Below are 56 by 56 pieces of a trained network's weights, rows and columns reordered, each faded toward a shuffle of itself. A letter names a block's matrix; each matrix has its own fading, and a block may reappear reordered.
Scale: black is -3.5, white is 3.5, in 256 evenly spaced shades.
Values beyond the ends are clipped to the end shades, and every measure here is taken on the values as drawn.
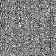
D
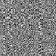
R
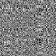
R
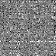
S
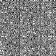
D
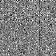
D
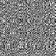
R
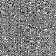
D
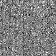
D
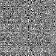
S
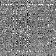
S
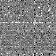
S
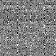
S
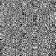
R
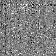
D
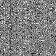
D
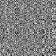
R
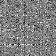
D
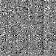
D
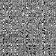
S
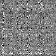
S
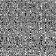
S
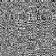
R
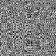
R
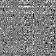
S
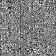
D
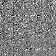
D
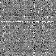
S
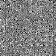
D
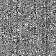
D
